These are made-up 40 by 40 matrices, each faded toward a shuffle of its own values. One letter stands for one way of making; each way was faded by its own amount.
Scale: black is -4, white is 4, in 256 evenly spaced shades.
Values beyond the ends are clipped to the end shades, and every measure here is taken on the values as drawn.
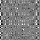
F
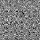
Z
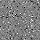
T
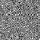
Z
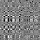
F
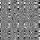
F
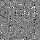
T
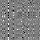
F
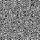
Z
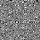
Z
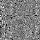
Z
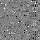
T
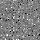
T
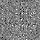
Z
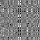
F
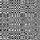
F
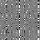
F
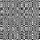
F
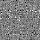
Z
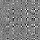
F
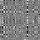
F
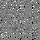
T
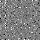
T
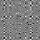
F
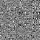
Z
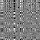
F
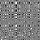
F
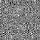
Z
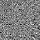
Z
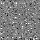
T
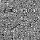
Z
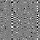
F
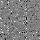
T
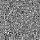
Z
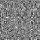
Z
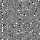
T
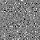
Z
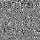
Z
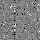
T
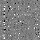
T
